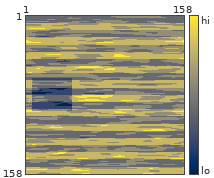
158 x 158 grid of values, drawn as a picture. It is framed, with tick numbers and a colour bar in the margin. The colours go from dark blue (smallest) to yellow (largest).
Streaks run across, left to right. In the middle left lies a patch that is lower than the rest. Stripes running across repeat 11 times from top to bottom. The ninth with the lowest average is the middle left.
